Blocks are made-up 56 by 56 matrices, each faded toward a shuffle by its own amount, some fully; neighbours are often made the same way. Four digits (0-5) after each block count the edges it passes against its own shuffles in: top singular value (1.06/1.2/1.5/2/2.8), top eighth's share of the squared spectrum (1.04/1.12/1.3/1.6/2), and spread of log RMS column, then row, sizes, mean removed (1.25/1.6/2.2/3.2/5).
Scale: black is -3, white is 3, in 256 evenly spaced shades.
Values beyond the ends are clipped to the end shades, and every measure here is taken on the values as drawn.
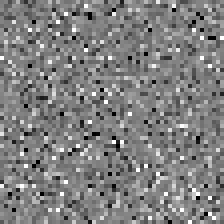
0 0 0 0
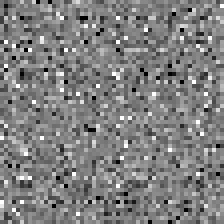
3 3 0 1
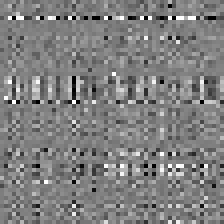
4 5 3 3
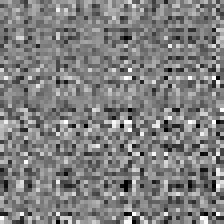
4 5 3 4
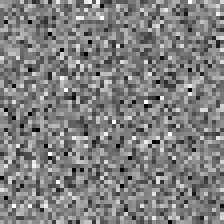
1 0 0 0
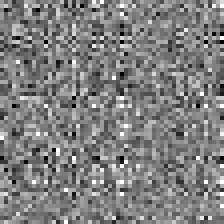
4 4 3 3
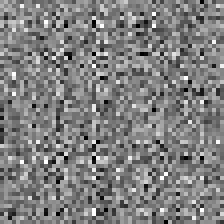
4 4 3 2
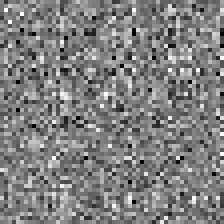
4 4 2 2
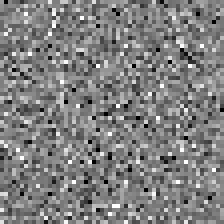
2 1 0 0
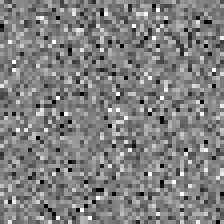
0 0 0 0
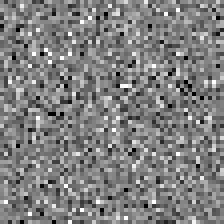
2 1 0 0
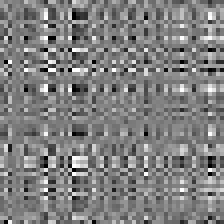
5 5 4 4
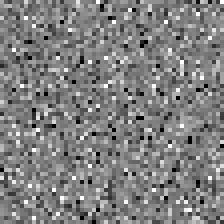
0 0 0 0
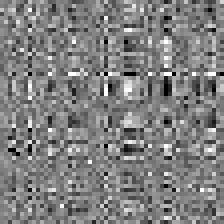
5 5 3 3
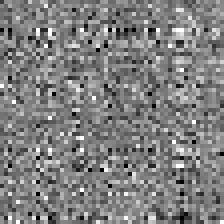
4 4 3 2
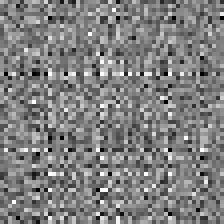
4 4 3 3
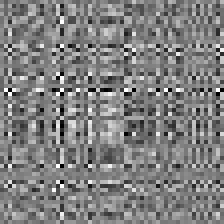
5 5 4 4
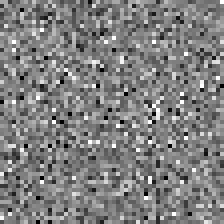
2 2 0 0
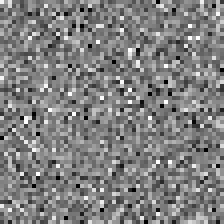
2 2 0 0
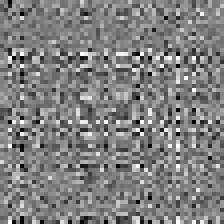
5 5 3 3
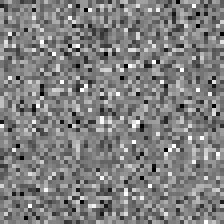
3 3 1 1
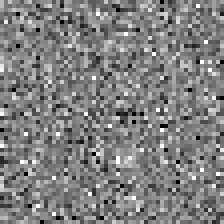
3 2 1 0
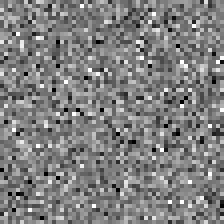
0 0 0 0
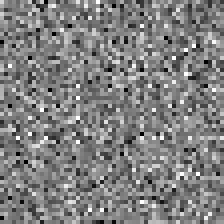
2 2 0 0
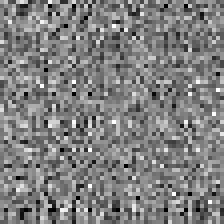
4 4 2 2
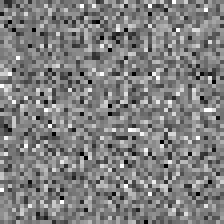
3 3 1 0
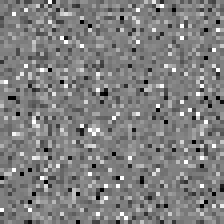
2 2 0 0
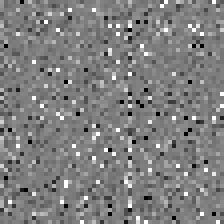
2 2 0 0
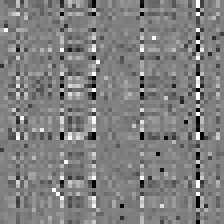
5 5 3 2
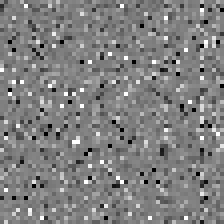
3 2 0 0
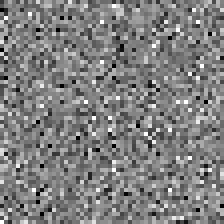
0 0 1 0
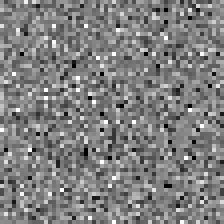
0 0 0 0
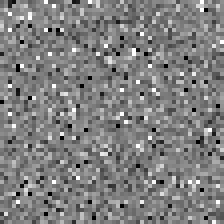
0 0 0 0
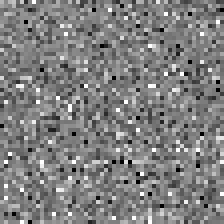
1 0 0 0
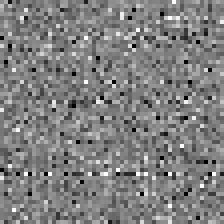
3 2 0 2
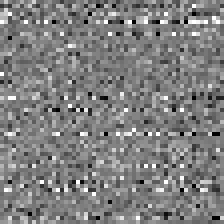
3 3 0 3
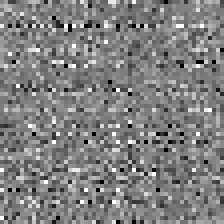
2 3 0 3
